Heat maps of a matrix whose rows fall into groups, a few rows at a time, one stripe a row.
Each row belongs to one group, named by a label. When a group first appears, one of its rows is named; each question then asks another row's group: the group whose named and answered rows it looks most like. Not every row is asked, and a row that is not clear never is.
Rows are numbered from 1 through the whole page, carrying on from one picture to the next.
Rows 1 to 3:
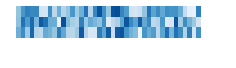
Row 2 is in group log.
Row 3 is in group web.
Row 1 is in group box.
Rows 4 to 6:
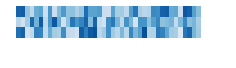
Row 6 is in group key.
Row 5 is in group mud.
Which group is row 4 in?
key
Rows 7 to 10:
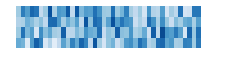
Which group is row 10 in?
key
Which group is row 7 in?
box
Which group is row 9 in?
web
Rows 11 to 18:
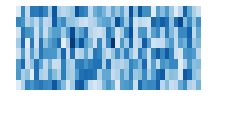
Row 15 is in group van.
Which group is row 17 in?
key
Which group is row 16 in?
key
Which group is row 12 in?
web
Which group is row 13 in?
mud
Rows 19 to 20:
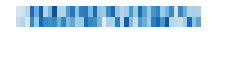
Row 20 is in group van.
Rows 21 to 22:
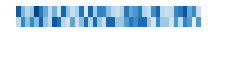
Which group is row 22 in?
mud
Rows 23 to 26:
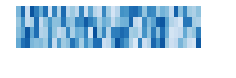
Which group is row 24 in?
key
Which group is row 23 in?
log
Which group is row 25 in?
box
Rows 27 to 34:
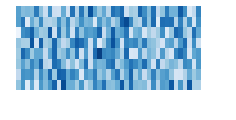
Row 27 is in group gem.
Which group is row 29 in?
box
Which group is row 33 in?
van
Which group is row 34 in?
web
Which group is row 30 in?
mud
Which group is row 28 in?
web
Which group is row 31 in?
box
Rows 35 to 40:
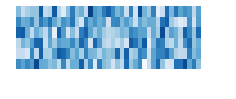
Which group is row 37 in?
key
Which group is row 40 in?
log
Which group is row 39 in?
van
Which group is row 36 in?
van
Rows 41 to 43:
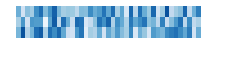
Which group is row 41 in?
gem
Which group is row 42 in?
web
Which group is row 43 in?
web
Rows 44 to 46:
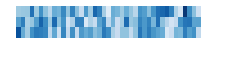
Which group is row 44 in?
van
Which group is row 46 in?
log
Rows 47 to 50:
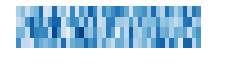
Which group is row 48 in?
mud
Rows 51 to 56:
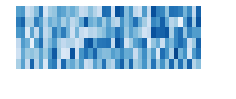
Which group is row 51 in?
web
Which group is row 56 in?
web
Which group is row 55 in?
gem
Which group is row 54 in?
gem
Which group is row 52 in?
key
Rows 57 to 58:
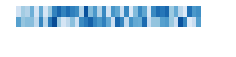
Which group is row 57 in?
van
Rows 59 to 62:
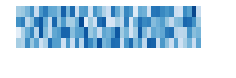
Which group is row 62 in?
box
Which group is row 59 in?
van
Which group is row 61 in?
van
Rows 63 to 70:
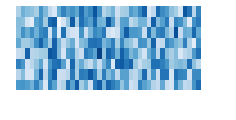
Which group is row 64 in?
gem
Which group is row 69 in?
gem
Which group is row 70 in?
box
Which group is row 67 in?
box
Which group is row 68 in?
web
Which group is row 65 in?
log
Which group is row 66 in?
gem
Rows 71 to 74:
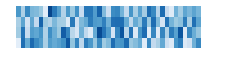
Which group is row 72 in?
gem
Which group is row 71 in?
box
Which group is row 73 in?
web
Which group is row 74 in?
box
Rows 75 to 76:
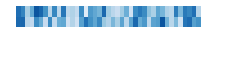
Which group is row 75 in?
log
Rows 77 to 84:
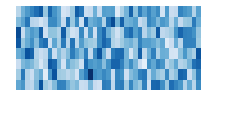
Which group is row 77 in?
mud
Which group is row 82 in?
box
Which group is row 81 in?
box
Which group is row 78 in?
box
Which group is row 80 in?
log
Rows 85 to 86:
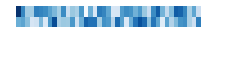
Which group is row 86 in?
gem
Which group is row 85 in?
log
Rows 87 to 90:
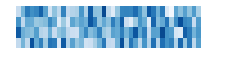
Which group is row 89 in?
key
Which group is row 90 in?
web
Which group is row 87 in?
log
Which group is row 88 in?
gem
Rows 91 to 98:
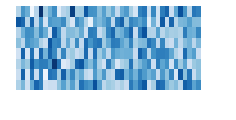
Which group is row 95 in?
van
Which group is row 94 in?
box
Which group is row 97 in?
web
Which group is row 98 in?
key
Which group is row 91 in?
gem
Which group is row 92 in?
web
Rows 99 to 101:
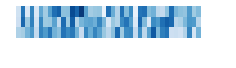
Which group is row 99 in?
mud
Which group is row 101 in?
van
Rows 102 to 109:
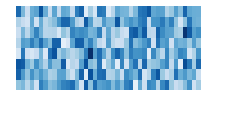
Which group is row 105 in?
mud
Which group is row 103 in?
van
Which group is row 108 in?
log
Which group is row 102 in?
log
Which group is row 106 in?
gem
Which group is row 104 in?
key
